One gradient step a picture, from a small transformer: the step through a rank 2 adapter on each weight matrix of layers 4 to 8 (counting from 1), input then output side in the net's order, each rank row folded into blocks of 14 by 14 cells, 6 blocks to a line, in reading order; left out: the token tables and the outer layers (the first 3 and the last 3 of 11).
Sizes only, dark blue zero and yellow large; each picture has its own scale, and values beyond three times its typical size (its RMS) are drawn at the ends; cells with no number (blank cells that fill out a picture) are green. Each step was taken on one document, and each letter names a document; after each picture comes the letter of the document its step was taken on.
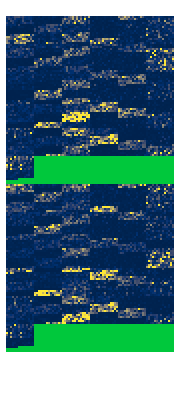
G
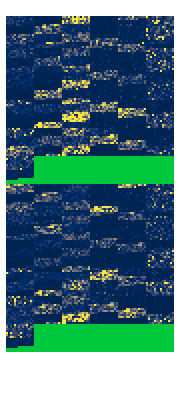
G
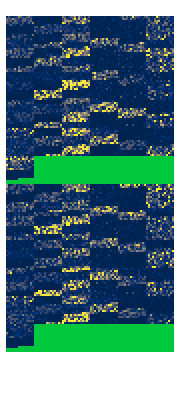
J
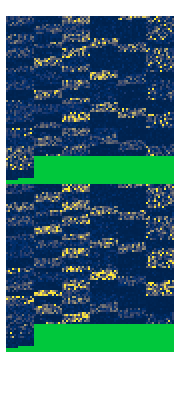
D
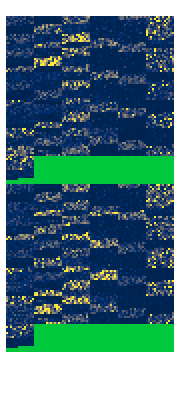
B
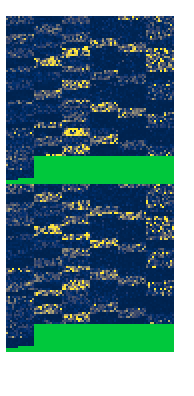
J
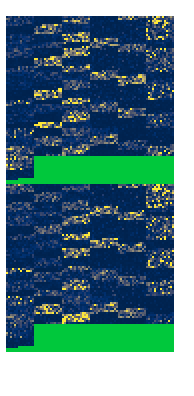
G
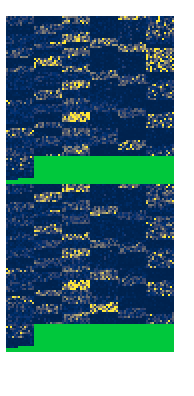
B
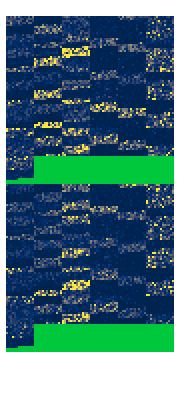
D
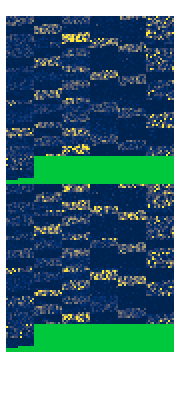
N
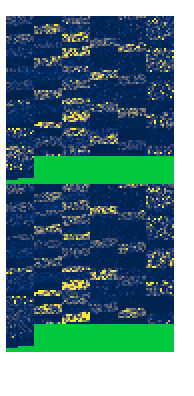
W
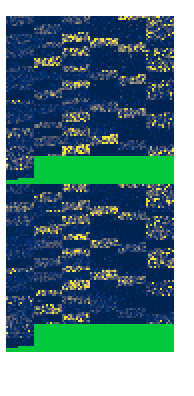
N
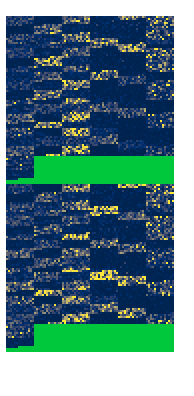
N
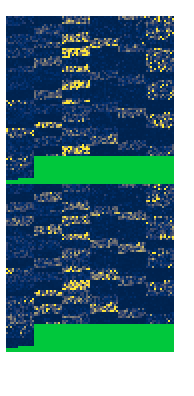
B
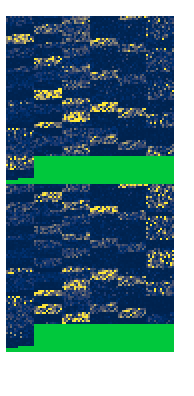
W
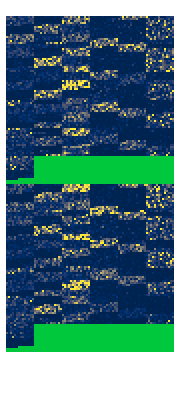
D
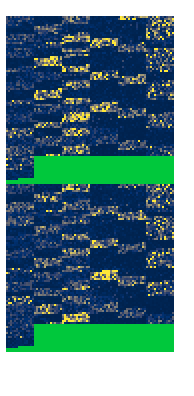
N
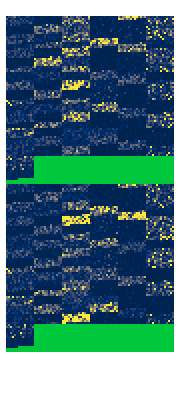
D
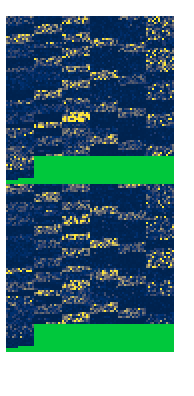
G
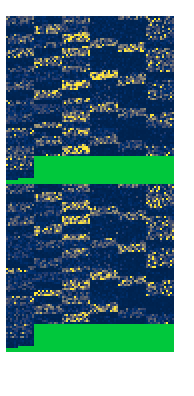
D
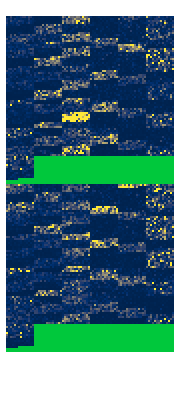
G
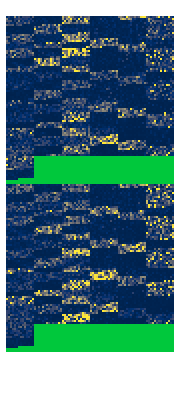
J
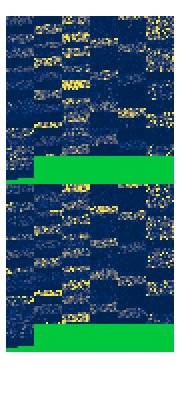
D
